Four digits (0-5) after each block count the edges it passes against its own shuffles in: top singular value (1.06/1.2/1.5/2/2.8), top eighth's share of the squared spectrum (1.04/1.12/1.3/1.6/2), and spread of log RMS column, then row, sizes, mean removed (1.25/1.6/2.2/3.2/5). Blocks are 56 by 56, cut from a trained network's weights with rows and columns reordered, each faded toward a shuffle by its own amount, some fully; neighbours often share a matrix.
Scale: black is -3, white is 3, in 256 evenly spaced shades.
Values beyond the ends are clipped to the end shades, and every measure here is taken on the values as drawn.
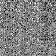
3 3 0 1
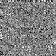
3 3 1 2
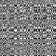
5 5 2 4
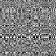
4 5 2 3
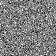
0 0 0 0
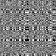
5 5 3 3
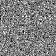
3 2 0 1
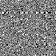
3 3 1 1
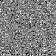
3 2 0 1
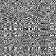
4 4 1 3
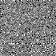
3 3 0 1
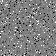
0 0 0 0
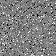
2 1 0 0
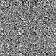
3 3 1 2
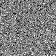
0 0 0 0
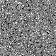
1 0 0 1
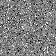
1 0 0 0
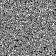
1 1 0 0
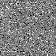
3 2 0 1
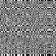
5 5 2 4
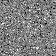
0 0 0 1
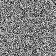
0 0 0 0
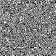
3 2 0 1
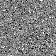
0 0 0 0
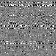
3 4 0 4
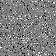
2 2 0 1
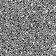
0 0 0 0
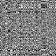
4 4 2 3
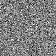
2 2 0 0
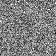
1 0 0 0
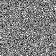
2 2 0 0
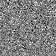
0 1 0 0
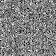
1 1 0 0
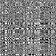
4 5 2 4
